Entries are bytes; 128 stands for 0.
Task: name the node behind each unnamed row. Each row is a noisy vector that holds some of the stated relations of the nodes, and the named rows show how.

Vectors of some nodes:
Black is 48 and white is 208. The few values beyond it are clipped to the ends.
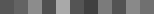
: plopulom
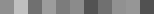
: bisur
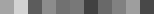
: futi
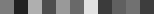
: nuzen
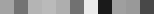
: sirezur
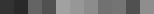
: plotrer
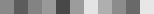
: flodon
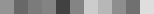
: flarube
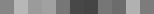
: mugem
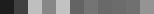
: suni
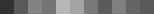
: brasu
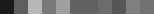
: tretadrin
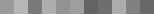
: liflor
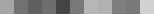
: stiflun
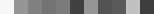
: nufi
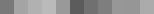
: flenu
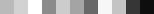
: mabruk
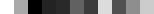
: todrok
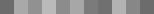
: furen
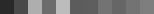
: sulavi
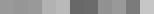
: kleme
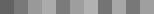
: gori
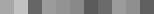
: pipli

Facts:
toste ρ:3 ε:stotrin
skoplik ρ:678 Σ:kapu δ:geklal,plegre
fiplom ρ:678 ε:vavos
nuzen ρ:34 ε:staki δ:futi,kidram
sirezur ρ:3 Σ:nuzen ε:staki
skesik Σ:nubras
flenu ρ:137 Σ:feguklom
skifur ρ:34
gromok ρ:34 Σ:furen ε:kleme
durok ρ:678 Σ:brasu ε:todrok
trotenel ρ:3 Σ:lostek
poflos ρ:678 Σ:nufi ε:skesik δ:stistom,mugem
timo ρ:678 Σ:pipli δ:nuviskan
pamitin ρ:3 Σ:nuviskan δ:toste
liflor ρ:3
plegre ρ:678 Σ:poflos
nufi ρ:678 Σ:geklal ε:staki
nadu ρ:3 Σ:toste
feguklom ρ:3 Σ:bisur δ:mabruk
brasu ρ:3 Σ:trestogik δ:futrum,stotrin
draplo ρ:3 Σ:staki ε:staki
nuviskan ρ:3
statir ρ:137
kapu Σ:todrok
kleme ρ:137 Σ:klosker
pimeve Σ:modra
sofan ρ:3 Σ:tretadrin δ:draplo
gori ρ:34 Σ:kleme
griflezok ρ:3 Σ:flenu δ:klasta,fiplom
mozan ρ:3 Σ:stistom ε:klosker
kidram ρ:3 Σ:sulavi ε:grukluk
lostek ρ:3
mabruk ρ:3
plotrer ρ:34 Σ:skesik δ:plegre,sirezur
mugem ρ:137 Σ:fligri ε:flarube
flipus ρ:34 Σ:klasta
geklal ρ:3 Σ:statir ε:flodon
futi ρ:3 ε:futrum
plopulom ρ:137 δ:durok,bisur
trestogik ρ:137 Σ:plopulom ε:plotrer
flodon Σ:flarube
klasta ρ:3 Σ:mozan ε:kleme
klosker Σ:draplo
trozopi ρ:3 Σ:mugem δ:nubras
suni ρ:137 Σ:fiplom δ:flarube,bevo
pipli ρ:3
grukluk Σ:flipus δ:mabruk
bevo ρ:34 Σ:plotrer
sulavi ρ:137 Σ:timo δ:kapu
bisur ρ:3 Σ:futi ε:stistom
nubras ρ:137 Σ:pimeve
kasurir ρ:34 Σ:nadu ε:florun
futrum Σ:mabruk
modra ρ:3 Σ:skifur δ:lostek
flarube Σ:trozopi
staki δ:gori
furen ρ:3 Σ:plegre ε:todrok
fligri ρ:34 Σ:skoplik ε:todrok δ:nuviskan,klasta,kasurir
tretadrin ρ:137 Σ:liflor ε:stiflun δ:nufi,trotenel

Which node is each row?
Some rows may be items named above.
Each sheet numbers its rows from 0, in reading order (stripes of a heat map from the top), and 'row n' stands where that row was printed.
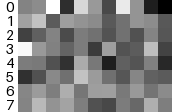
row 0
feguklom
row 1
pipli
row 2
poflos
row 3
nufi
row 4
modra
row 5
brasu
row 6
flipus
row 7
mugem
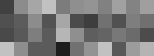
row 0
durok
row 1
plopulom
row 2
trozopi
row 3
pimeve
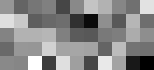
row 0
flarube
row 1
statir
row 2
trestogik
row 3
trotenel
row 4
feguklom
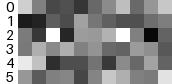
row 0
stistom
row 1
timo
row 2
grukluk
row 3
toste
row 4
skifur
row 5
flarube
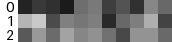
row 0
fligri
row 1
geklal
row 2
klasta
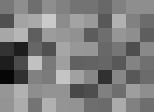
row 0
plegre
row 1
kidram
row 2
pipli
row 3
plotrer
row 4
tretadrin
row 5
griflezok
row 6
nubras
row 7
liflor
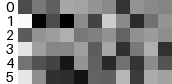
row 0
nuviskan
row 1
staki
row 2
fiplom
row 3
draplo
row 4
skoplik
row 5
kapu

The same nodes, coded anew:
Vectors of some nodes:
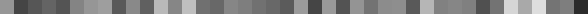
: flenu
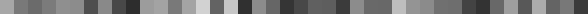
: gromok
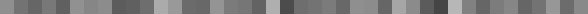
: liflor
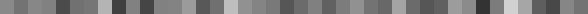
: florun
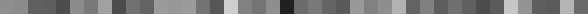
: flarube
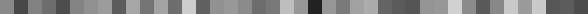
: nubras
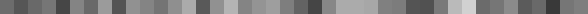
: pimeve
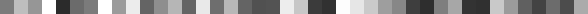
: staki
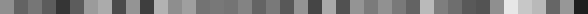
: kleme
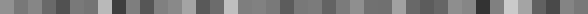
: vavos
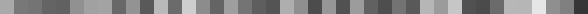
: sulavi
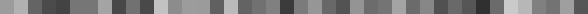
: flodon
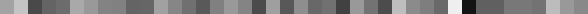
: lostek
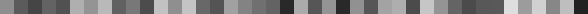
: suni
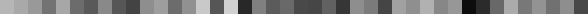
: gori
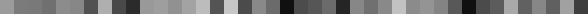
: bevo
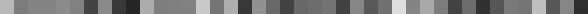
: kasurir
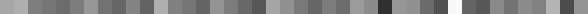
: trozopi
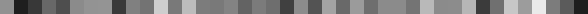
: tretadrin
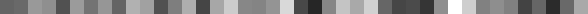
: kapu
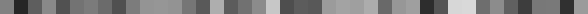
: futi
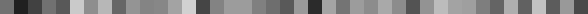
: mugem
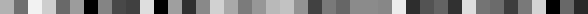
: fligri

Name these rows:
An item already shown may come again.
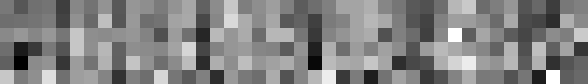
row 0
pimeve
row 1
stistom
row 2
modra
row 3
mugem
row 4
statir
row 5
mabruk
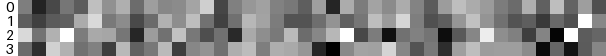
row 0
mugem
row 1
poflos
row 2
feguklom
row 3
skifur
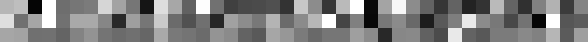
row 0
sirezur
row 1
feguklom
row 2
trozopi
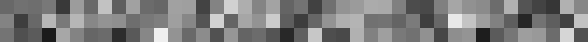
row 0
stistom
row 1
geklal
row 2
durok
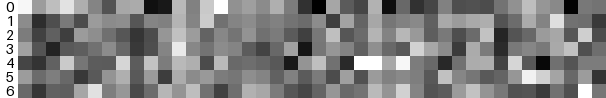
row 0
plotrer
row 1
trestogik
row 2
fiplom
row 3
kidram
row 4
nufi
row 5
kleme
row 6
poflos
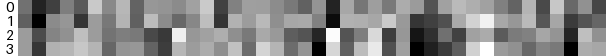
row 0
mugem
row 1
statir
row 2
plegre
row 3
skoplik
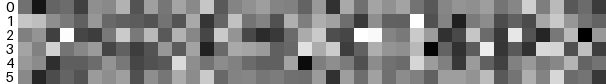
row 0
plopulom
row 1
nuviskan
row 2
draplo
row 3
timo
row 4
trotenel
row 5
trestogik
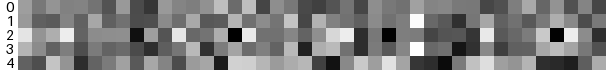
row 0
flipus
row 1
klasta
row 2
grukluk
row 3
griflezok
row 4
todrok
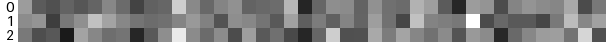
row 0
brasu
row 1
toste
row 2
durok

